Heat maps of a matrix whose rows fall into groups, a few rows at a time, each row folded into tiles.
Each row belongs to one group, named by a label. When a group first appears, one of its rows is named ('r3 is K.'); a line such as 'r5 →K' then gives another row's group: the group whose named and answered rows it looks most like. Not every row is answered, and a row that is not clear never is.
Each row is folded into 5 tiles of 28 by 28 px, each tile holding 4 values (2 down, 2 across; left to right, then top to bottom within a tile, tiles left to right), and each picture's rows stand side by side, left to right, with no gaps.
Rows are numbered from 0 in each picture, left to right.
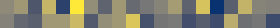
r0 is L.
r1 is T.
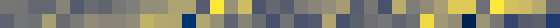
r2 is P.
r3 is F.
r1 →F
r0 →P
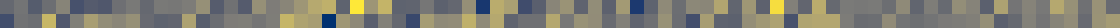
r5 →L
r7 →L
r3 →L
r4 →T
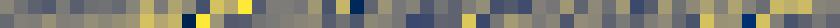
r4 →T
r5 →F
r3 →P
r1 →F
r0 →P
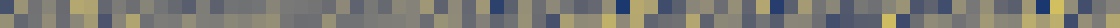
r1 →P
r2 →P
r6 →P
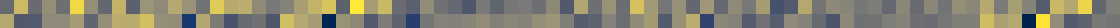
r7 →F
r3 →P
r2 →F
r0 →L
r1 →F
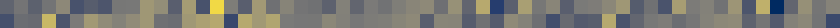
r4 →P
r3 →T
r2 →P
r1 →L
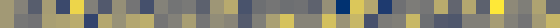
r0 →L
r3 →L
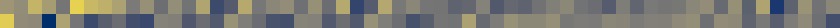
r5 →T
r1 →T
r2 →T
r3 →P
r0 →F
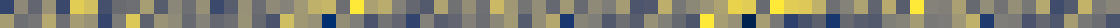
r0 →L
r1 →T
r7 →T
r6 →L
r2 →F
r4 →T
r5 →F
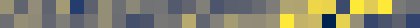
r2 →F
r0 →T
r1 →P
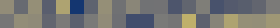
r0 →T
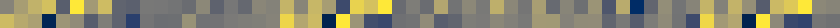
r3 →L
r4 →T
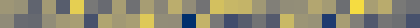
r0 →L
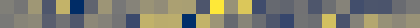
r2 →P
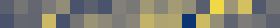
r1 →F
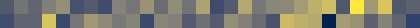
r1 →T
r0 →P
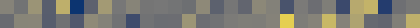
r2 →L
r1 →P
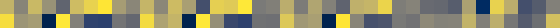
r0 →F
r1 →F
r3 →L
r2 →F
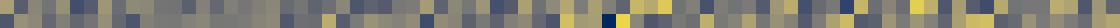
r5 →L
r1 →P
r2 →P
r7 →L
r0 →T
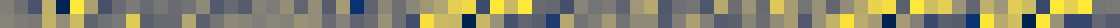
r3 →F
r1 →P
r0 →L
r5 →L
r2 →T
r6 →F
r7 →F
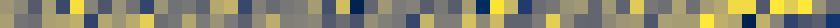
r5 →F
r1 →L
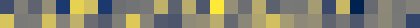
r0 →L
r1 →L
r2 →T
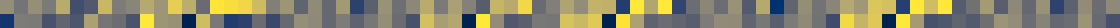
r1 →F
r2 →T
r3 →F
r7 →T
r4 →F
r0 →T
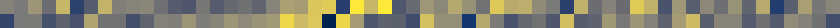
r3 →F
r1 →P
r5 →T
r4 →L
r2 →F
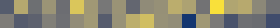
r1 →F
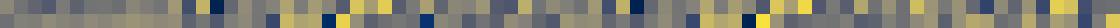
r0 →P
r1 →T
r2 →F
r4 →T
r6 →L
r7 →L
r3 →T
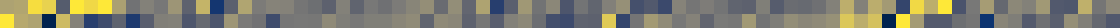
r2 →P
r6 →F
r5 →P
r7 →T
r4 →P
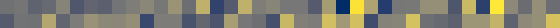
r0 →P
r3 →L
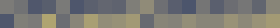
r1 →P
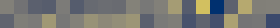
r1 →T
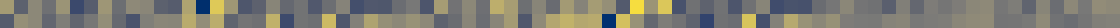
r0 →T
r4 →F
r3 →L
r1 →L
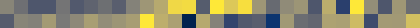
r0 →P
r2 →L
